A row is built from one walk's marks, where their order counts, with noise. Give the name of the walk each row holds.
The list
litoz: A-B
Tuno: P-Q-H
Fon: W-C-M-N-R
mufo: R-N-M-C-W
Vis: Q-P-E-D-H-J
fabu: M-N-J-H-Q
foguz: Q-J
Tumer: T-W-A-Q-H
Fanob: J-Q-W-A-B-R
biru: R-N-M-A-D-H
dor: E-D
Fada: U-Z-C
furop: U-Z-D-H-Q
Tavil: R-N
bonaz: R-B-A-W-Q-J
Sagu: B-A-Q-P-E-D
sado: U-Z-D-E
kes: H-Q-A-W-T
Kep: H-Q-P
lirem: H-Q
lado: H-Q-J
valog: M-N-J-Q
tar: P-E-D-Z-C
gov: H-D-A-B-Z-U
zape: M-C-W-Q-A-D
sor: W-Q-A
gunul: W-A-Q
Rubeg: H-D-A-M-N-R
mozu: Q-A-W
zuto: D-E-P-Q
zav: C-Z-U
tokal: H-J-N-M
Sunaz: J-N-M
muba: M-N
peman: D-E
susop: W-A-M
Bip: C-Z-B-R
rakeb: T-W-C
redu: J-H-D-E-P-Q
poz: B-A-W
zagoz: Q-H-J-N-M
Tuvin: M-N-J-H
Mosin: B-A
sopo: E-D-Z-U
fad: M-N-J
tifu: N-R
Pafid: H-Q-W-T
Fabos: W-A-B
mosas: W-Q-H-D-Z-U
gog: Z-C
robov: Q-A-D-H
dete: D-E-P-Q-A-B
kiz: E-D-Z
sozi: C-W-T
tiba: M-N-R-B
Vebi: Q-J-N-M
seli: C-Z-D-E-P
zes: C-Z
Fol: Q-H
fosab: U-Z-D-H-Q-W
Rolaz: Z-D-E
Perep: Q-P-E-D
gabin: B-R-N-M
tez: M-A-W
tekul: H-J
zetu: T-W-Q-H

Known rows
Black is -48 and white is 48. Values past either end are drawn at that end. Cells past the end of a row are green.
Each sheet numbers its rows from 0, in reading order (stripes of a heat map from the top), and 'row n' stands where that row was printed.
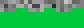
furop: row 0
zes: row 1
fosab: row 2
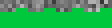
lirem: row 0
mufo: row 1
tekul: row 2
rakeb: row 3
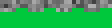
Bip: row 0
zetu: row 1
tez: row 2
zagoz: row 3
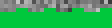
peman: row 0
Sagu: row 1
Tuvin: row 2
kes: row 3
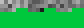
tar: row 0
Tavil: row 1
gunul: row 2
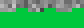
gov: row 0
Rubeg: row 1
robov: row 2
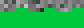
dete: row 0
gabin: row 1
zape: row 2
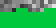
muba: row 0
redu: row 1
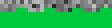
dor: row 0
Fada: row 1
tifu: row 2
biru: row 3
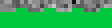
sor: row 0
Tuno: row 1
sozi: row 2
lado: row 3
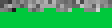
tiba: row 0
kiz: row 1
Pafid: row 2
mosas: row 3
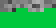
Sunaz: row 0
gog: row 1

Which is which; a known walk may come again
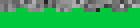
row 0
mozu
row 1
Tumer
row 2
Rolaz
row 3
muba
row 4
fabu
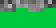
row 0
valog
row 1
poz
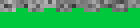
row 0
gog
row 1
kiz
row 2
bonaz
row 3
susop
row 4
Vebi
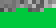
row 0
tekul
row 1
Vis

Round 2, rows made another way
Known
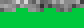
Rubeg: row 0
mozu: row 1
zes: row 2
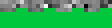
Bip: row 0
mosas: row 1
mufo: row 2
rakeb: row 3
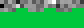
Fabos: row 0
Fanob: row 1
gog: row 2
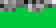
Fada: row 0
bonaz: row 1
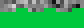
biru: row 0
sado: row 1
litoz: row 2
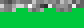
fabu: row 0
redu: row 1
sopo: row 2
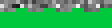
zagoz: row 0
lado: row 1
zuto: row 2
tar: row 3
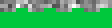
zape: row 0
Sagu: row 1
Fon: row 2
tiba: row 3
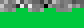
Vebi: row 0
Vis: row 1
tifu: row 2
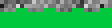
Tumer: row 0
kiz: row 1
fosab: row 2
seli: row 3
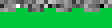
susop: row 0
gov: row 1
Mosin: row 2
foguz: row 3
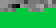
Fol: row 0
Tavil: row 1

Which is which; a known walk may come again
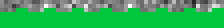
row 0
lirem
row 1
fad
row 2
mufo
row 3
Sagu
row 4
muba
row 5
Rolaz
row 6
furop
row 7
fabu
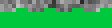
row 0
Sunaz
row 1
fosab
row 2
zav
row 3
Tuvin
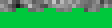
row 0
robov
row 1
Kep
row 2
kiz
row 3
peman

